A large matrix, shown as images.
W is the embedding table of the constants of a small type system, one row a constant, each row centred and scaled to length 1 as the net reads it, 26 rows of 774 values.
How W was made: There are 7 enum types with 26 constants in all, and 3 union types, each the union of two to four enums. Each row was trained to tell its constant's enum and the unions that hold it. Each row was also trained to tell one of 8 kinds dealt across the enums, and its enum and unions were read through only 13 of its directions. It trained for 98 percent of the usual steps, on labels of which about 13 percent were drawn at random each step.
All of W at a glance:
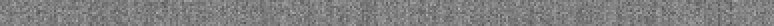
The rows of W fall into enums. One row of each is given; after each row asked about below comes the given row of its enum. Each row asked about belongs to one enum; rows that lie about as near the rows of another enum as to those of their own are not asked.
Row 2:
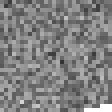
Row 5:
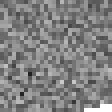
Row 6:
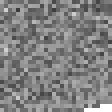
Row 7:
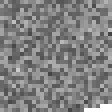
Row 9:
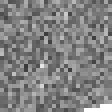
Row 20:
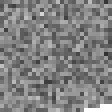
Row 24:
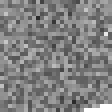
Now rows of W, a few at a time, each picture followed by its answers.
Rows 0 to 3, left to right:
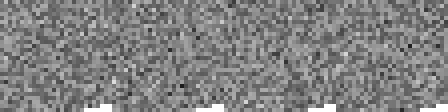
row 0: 20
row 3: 5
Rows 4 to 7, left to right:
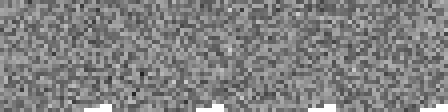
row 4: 24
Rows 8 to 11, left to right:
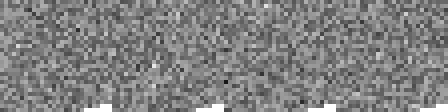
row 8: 20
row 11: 20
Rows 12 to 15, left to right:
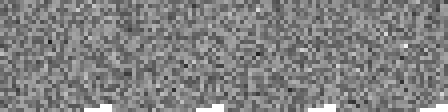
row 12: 7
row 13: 7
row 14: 20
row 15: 9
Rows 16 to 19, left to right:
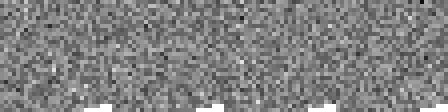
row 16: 24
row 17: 2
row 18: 24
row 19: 6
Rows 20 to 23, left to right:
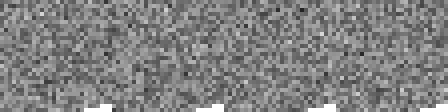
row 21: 24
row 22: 9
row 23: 6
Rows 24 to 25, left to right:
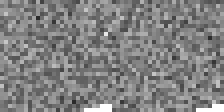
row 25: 5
